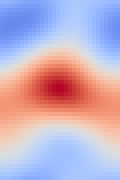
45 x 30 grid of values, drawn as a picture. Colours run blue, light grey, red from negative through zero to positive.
Ninth with the lowest average: top left. Grain: smooth. Ninth with the highest average: centre. Lone odd cells: none.
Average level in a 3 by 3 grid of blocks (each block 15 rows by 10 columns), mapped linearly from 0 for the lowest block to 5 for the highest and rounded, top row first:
010 / 454 / 212
